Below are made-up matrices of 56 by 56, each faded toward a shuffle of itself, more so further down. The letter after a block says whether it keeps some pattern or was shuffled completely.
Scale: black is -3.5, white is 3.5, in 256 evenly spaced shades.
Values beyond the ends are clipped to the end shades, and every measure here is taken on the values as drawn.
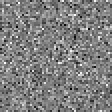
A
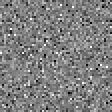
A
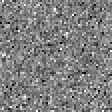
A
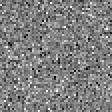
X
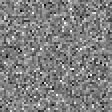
X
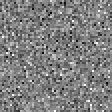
X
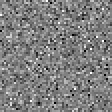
A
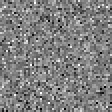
A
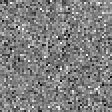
X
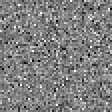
X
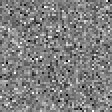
A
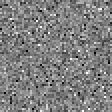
X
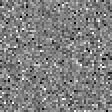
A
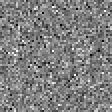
A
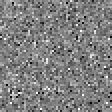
X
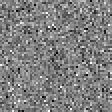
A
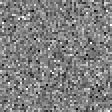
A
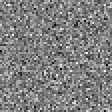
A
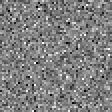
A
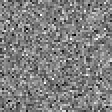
X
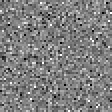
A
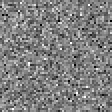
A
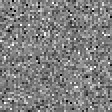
X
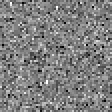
A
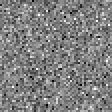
X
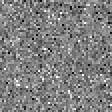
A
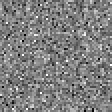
X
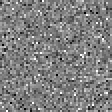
X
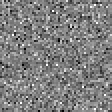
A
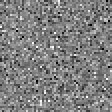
X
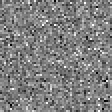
X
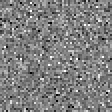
X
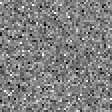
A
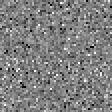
X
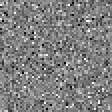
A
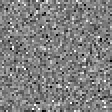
X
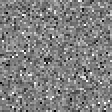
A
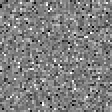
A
